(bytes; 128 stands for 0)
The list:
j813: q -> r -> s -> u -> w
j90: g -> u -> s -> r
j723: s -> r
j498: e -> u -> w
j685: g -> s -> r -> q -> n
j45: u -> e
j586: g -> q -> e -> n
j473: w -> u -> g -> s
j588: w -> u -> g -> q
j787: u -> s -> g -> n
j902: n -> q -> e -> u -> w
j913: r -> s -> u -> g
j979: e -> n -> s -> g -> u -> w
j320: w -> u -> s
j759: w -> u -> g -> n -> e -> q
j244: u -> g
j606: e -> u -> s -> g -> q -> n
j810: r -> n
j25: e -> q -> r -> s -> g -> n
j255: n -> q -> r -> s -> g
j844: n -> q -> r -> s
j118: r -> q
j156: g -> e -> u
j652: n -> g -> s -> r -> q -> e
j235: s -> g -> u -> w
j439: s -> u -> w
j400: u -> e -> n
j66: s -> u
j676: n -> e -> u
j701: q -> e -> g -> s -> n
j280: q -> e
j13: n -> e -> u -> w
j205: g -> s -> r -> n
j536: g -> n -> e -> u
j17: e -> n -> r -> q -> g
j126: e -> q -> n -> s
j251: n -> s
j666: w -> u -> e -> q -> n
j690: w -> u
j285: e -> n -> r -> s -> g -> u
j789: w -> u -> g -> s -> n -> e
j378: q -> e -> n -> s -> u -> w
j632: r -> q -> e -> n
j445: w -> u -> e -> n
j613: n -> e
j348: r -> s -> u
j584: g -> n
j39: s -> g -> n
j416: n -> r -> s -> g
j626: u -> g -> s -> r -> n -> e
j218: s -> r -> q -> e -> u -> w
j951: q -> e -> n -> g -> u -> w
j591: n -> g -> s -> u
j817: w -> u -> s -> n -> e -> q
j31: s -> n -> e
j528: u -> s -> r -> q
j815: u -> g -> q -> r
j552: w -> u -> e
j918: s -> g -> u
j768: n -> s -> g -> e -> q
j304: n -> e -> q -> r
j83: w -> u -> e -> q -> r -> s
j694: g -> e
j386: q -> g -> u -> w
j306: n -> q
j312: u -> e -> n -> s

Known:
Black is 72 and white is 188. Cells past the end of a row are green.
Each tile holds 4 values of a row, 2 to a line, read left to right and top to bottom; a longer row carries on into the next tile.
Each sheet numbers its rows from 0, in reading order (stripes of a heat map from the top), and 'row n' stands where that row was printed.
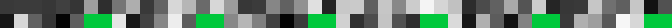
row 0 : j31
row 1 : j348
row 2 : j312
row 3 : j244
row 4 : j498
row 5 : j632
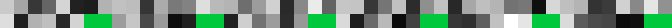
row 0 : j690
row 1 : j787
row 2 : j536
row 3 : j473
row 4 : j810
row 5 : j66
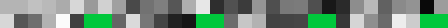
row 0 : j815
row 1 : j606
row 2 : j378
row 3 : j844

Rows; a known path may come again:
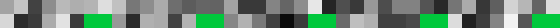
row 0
j913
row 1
j759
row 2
j312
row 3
j378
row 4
j348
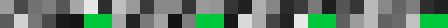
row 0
j606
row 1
j789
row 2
j613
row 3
j902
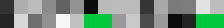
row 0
j255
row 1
j787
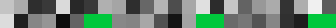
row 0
j320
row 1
j400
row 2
j156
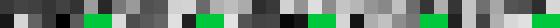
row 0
j31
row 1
j528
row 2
j66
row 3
j588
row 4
j416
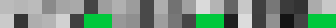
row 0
j386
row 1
j626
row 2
j39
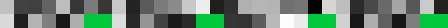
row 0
j552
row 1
j45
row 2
j810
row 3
j498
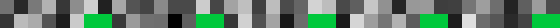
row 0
j676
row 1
j979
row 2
j591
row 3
j586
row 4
j768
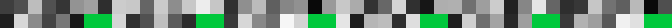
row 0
j701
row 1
j244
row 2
j844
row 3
j690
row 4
j536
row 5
j632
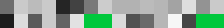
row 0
j584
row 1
j815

